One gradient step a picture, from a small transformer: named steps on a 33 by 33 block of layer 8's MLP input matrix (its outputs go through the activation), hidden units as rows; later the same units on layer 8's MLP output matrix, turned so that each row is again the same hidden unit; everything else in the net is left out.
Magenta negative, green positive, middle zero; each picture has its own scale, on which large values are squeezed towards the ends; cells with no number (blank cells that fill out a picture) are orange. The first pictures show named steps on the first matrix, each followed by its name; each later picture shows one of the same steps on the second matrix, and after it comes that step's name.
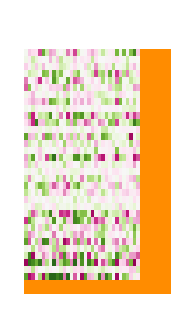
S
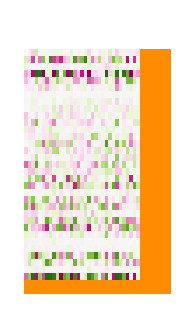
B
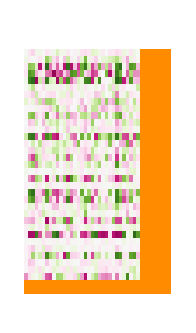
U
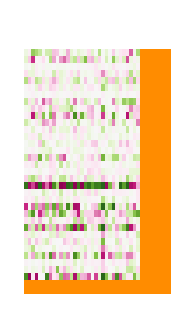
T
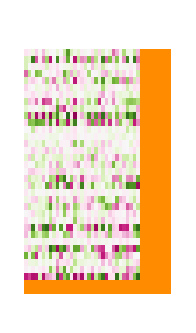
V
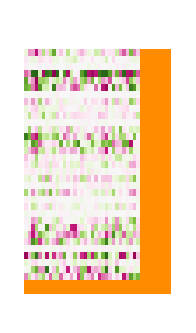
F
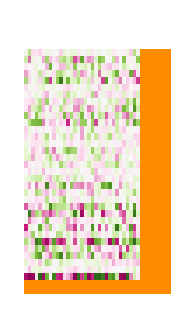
V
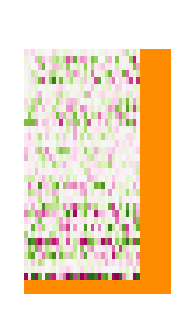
V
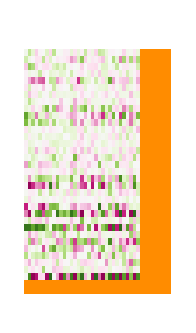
T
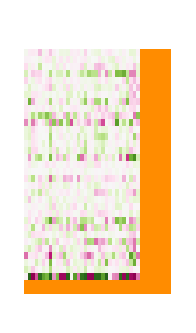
S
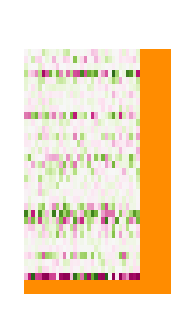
B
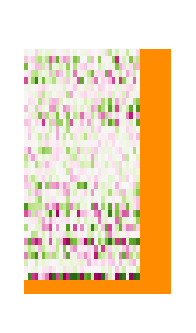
V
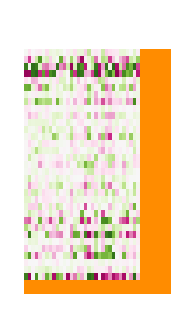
U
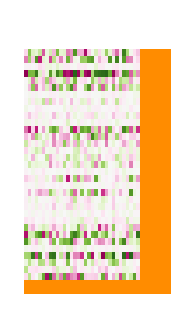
F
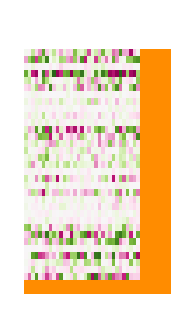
F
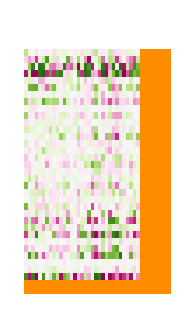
U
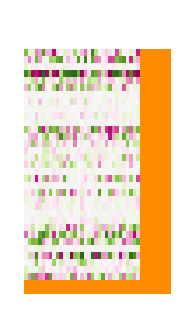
F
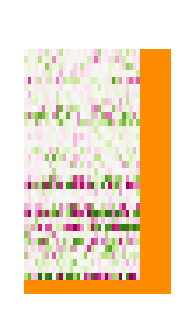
T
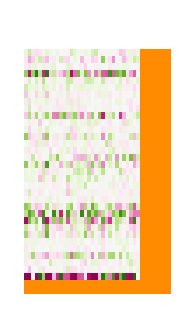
B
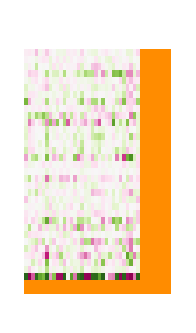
S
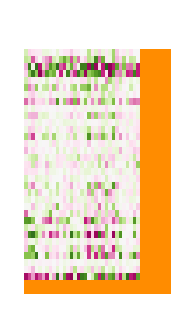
U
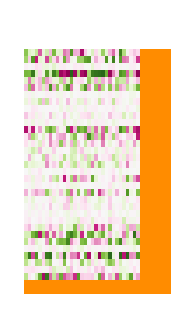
F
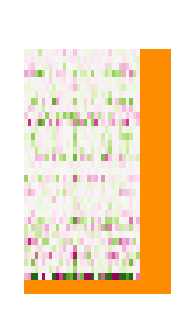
S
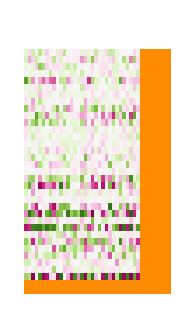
T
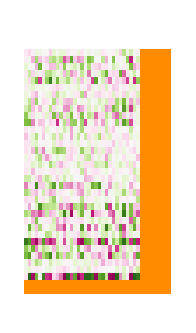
V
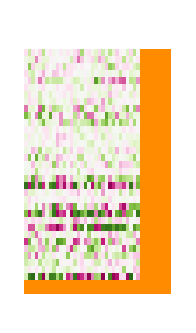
T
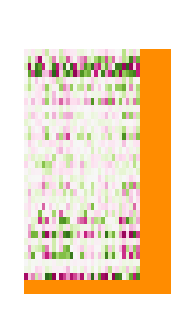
U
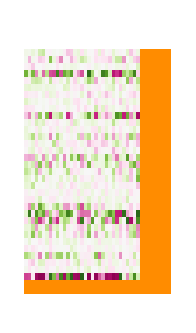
B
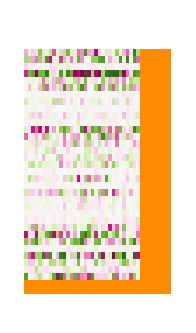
F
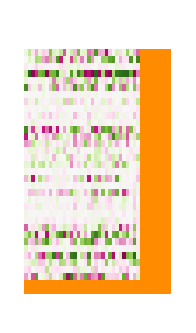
F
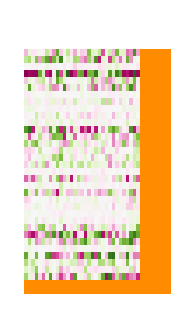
F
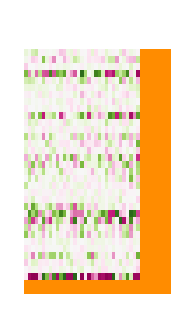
B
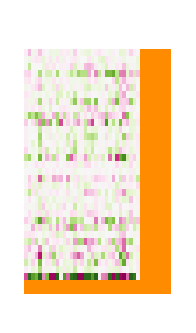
S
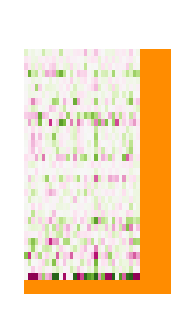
S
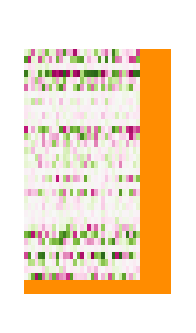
F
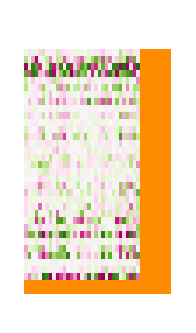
U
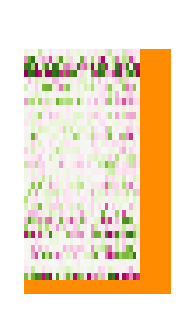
U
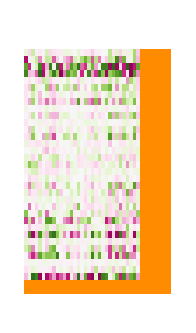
U
